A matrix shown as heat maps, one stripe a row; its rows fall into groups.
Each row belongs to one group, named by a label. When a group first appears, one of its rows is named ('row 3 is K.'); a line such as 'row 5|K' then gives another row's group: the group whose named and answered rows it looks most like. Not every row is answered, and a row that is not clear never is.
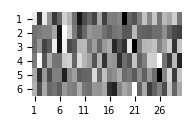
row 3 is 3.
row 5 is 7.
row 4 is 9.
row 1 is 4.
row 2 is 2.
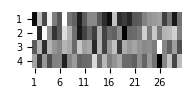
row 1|2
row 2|4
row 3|9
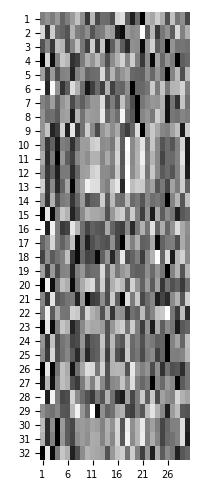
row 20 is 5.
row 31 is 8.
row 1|4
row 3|3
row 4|5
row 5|7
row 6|4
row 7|7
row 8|7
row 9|3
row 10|8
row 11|8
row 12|8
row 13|8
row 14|7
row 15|5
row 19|7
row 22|9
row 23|5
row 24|7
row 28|4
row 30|8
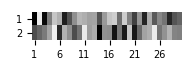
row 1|5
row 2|3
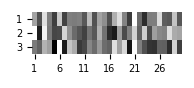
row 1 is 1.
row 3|1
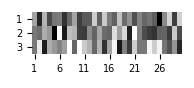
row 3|9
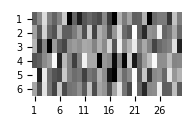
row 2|1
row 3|8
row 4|3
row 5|4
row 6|1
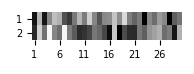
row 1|5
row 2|2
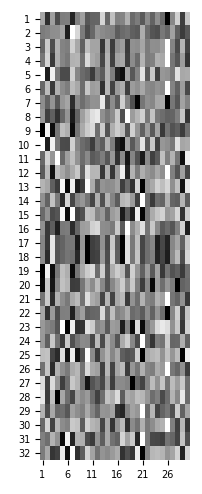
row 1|7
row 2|2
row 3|9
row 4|9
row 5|4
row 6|9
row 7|7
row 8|8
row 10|4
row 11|2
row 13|3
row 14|1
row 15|3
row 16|8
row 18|7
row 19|5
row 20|5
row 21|9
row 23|3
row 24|1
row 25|3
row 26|9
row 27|4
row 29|4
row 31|1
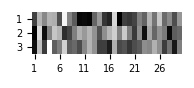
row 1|2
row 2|5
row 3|2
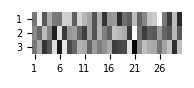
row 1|9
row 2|1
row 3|3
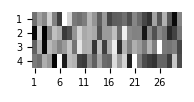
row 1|2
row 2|5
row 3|9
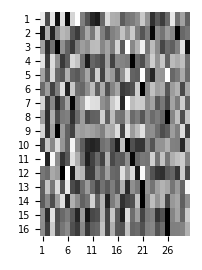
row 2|5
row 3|8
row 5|1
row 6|3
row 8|7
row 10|2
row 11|4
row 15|7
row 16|7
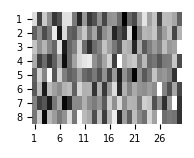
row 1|4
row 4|8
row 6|9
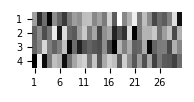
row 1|8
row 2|3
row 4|5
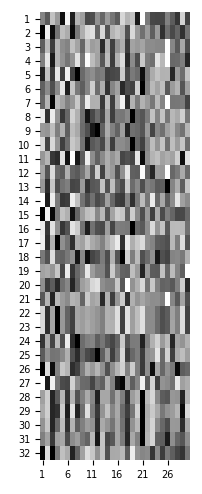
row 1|1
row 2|5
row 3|9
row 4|9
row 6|3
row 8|4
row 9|2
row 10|4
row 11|3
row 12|1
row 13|7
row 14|4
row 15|5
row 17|8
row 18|7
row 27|4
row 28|3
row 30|3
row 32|5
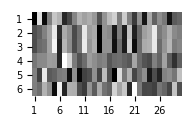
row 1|5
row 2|3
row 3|3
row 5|7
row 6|1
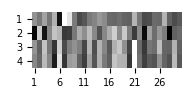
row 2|5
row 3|1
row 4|1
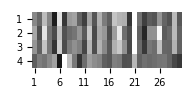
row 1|1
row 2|1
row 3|1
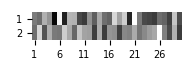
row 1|1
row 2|9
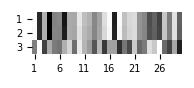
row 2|8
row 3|9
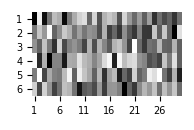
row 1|5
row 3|1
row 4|8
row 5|9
